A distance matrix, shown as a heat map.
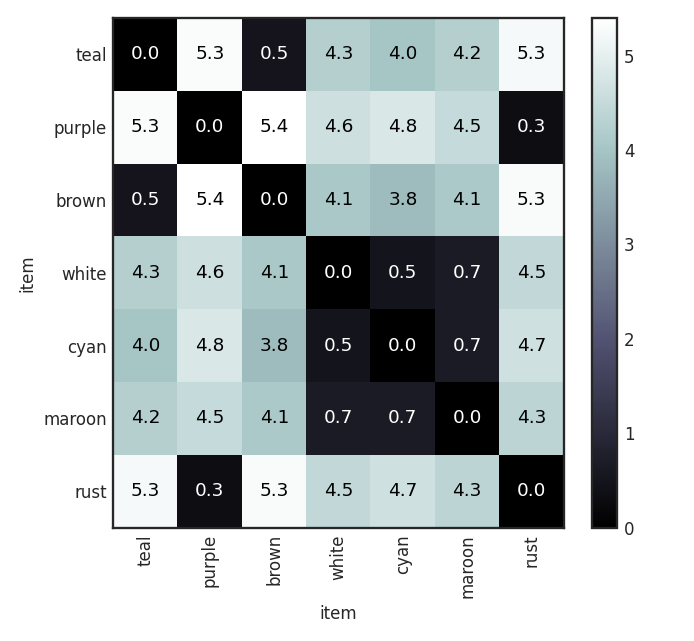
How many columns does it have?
7
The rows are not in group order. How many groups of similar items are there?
3
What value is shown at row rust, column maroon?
4.3
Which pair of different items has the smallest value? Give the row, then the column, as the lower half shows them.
rust, purple
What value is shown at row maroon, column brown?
4.1
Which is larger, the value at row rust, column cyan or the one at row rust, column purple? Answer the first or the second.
the first
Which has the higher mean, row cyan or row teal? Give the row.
teal
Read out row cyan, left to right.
4.0 4.8 3.8 0.5 0.0 0.7 4.7
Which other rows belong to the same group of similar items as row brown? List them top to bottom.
teal
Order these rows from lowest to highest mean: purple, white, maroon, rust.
maroon, white, rust, purple
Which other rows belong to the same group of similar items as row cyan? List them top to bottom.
white, maroon
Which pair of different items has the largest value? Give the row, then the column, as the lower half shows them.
brown, purple
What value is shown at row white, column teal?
4.3
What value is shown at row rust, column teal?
5.3
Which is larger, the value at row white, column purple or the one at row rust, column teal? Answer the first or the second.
the second
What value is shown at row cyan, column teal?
4.0
